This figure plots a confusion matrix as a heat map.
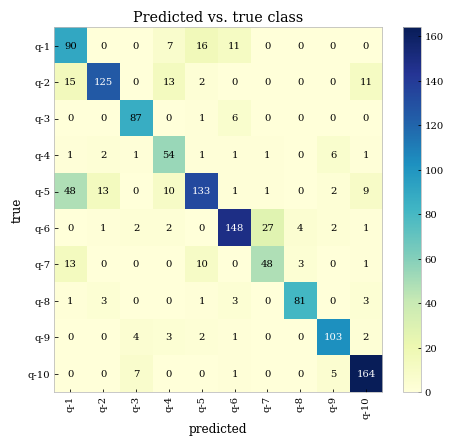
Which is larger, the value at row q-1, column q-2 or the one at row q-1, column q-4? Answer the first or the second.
the second
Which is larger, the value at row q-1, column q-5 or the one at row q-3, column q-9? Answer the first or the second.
the first
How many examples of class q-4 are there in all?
68
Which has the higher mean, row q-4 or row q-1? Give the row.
q-1
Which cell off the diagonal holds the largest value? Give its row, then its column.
q-5, q-1
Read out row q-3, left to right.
0 0 87 0 1 6 0 0 0 0
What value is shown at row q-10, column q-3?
7
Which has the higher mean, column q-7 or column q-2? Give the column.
q-2
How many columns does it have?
10
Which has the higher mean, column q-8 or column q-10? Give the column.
q-10
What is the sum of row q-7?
75
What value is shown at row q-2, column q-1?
15
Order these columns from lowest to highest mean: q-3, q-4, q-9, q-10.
q-4, q-3, q-9, q-10
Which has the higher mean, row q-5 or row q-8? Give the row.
q-5
